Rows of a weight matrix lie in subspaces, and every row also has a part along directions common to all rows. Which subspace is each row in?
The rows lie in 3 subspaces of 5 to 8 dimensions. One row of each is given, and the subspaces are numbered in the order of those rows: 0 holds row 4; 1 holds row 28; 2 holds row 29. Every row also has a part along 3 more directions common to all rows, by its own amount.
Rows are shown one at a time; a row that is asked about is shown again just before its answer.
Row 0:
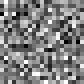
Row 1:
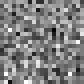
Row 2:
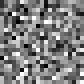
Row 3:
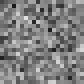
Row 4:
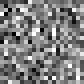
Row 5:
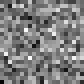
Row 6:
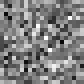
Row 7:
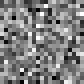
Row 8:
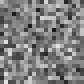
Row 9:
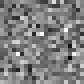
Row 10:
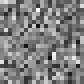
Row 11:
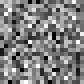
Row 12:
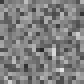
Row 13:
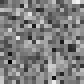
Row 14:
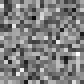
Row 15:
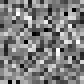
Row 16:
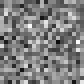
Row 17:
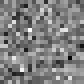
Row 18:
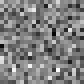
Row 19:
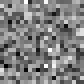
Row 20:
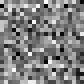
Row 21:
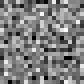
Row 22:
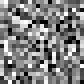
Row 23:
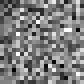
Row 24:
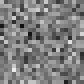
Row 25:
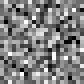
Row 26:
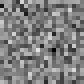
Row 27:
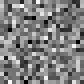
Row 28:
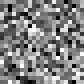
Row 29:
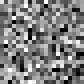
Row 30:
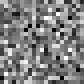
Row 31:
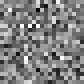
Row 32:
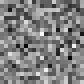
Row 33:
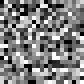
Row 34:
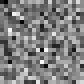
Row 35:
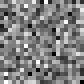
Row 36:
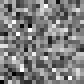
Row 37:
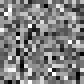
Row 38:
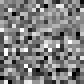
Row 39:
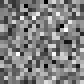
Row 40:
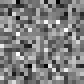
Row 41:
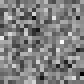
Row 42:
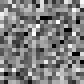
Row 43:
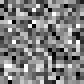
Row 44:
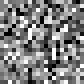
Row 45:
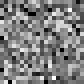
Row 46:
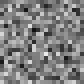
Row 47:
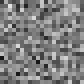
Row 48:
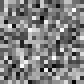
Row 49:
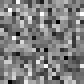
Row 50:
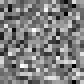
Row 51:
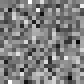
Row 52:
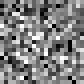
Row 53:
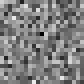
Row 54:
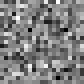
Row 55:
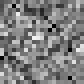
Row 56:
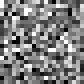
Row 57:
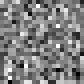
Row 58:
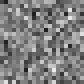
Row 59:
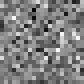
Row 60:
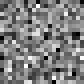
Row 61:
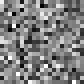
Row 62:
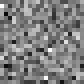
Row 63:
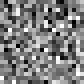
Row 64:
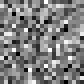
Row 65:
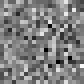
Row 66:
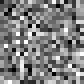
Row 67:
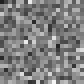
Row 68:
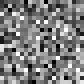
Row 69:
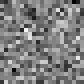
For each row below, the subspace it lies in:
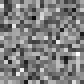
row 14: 1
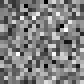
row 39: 1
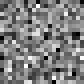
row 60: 0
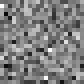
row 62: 0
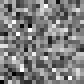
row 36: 2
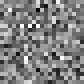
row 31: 2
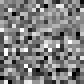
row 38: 0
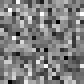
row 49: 2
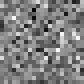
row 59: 0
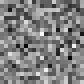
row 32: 1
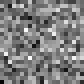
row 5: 0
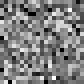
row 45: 0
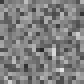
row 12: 0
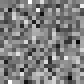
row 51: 2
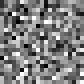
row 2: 2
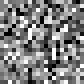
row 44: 0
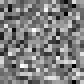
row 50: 1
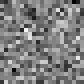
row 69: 0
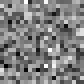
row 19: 0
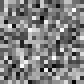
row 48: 1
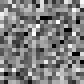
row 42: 1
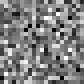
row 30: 1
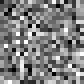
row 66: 1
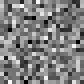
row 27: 1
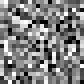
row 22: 2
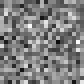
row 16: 1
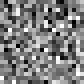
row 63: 1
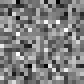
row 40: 2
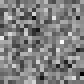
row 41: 0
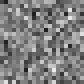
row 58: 0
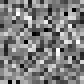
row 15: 0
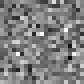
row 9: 1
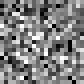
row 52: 2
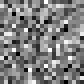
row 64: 0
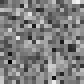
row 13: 0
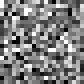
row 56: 0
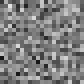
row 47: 1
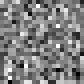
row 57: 0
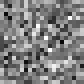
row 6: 0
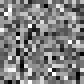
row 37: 1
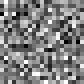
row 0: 0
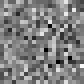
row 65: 2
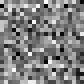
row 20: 0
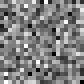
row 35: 1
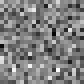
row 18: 0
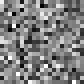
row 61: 1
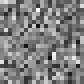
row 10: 2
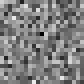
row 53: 2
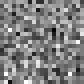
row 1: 1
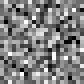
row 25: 2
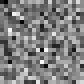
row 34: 2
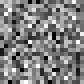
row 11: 1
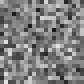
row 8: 1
